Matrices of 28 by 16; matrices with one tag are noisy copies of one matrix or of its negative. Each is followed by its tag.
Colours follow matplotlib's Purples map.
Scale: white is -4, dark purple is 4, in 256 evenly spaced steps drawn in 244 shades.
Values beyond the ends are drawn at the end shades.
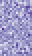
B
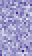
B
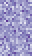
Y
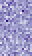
Y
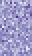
B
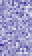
B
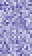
Y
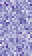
Y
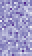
B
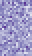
B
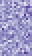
B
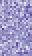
B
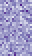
Y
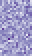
B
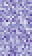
Y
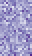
Y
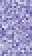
B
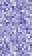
Y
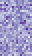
Y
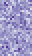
Y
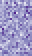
B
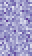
Y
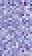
B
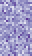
Y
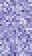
Y
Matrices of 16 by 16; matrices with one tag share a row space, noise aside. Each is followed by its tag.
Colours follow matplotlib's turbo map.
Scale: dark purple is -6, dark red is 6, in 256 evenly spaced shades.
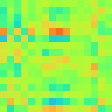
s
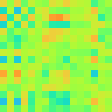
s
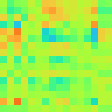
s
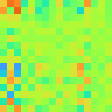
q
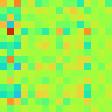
q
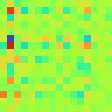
q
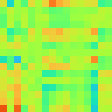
s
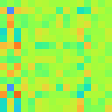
q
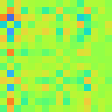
q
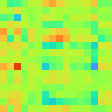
s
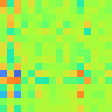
q
